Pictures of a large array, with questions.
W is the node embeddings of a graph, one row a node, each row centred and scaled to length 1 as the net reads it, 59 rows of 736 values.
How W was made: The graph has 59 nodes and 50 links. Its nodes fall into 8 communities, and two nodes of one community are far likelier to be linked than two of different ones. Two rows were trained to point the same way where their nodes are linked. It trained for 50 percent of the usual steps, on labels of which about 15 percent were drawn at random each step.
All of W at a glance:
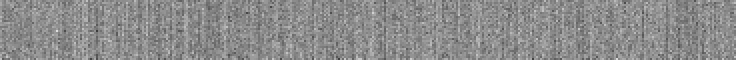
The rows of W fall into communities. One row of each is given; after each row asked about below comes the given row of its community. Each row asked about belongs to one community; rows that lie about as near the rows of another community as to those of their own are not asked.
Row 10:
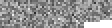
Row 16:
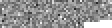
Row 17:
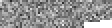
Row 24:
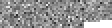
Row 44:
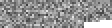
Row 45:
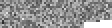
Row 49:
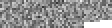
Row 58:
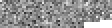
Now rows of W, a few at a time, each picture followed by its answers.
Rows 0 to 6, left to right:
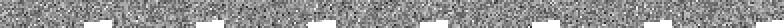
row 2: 49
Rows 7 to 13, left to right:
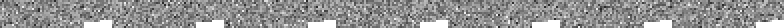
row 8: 17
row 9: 16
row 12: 16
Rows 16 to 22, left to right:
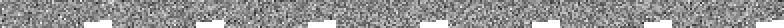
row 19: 10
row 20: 17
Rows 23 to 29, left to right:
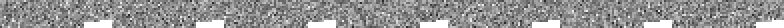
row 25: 16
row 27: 17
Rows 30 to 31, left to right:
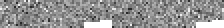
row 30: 58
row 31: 10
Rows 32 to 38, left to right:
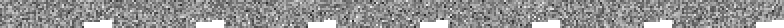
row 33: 10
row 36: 24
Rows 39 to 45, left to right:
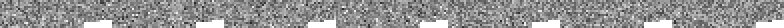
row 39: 24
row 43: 44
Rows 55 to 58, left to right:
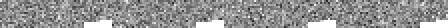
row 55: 45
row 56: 45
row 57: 24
